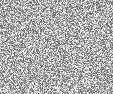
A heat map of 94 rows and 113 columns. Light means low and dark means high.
Neither half mirrors the other. The grain is fine, like static. On average the colour sits 30% of the way up the scale. No row or column stands out. The values spread evenly over their range. No regular stripes run through it.
